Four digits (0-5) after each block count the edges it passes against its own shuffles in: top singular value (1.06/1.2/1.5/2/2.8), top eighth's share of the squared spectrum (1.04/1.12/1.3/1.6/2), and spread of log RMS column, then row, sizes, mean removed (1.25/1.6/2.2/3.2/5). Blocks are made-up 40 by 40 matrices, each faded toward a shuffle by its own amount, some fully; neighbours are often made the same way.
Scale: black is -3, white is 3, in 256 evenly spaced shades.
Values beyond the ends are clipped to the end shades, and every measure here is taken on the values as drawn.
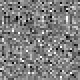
3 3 1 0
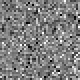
2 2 0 0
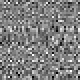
4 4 2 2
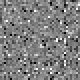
2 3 1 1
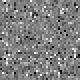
2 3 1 1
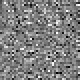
3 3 1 1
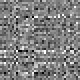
4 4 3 3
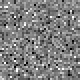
1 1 0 0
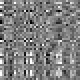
4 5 3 3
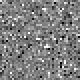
1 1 0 0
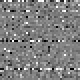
2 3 0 2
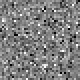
0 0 1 0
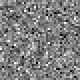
1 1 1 0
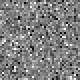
0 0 0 0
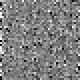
2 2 2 0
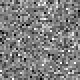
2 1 0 0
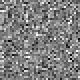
3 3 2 0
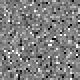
0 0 0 0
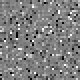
0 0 0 0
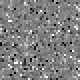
2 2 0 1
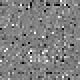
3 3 1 1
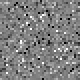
1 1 0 0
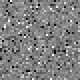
0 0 0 0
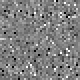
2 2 0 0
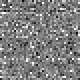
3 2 0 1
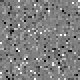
1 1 0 0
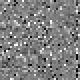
2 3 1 1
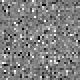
2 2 1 1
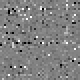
2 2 1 1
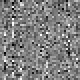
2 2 3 0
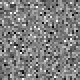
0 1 1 0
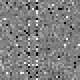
3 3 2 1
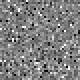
0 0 0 0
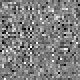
3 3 1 2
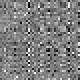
4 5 3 2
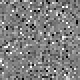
0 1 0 0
